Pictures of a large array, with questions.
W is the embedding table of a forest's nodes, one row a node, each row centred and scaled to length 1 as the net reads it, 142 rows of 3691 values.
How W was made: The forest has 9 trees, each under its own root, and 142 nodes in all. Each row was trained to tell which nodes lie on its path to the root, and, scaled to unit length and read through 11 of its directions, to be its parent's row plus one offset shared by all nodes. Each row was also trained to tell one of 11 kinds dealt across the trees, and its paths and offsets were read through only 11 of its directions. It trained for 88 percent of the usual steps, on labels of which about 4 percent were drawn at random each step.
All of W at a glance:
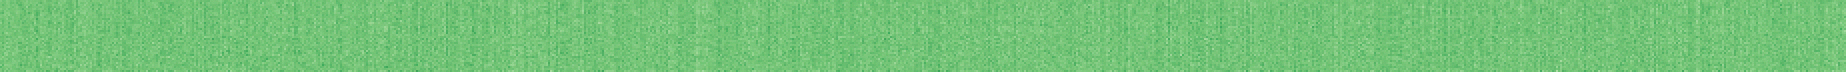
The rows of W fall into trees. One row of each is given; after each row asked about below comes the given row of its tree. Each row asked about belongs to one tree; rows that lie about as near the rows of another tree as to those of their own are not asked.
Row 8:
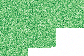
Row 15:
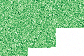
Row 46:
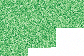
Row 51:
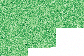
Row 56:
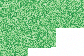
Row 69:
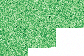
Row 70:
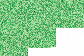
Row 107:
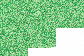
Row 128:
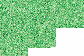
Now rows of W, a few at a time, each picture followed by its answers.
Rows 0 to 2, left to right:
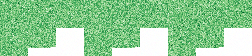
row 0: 70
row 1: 15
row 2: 56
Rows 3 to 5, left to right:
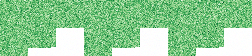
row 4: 46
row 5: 70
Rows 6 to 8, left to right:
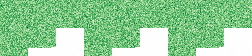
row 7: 56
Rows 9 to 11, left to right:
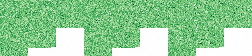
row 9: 46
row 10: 51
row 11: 8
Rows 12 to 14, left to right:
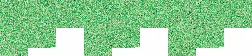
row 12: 51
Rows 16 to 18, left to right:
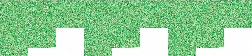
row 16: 8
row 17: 107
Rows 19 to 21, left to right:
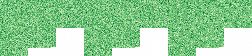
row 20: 70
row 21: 51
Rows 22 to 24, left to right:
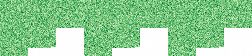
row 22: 70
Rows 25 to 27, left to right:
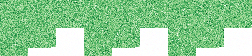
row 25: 46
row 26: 51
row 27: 69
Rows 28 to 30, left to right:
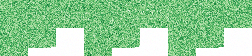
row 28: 69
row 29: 8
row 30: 56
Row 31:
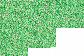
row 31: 46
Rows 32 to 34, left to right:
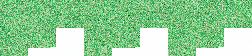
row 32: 69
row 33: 56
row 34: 70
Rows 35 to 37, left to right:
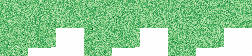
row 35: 128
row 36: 128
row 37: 15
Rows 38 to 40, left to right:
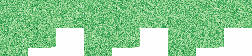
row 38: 8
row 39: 8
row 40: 46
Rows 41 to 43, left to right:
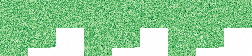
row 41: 46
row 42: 56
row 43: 15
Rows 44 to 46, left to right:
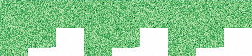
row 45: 8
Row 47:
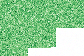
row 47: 70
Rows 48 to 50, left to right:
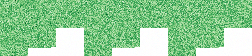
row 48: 56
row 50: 15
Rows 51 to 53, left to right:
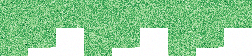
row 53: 70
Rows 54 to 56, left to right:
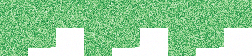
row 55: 51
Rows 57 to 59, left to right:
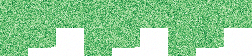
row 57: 51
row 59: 128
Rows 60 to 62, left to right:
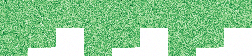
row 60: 8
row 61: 8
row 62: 128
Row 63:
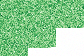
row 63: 69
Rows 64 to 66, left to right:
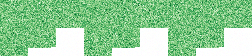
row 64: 46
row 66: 70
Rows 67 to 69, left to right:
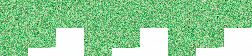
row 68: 56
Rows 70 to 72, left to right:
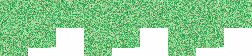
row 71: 15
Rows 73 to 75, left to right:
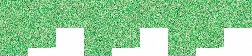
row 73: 56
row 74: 56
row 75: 51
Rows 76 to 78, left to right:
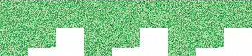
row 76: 70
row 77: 128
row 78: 15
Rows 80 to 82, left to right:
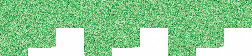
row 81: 15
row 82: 51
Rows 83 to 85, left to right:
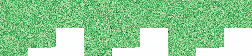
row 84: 70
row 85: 46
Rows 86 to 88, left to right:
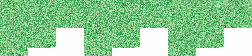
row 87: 70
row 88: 56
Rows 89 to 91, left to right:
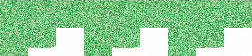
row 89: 51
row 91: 56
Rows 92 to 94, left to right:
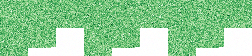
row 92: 46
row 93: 8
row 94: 46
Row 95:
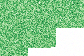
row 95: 70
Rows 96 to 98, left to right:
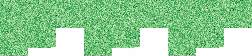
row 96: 128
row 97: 8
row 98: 51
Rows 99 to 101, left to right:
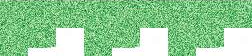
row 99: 8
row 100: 69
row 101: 15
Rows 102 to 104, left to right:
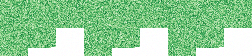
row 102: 51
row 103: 69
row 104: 46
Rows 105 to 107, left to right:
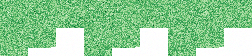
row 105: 107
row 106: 46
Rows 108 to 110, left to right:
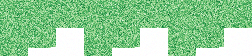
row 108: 46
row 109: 46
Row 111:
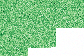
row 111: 70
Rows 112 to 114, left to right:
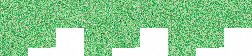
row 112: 128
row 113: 56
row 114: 56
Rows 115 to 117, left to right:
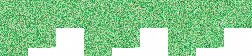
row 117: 15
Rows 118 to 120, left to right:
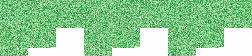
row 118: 56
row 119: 70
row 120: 128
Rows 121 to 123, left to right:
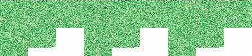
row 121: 51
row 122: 70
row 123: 70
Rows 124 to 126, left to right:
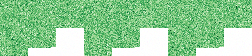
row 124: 56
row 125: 8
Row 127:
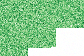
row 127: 69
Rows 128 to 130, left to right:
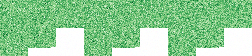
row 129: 46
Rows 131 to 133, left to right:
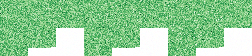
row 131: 46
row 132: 46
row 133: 8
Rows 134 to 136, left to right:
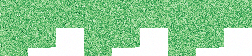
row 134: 56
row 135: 8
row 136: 56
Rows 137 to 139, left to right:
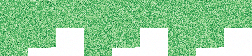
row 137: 8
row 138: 70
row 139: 15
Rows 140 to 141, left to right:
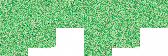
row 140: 51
